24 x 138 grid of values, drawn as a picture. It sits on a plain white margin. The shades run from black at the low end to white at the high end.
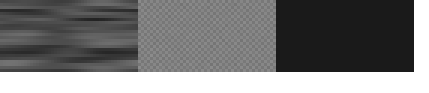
The table splits into one row of 3 panels. Panel 1,1: low, streaked across. Panel 1,2: middling, checkered, faint in contrast. Panel 1,3: very low, flat.
